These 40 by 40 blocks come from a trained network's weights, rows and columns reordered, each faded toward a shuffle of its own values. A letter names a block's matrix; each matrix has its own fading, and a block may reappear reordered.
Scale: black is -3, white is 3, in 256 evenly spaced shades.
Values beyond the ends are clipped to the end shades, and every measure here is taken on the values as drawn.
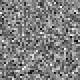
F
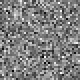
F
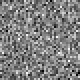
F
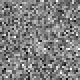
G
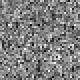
G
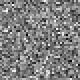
F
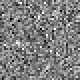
F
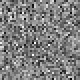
F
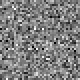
G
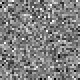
F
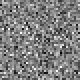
G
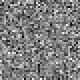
F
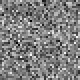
F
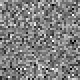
G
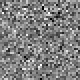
G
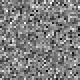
F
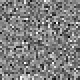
F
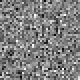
G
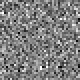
G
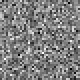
F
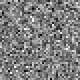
F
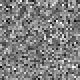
G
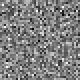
F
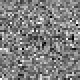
G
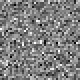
G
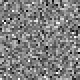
F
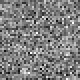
G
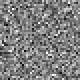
F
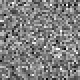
G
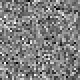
G
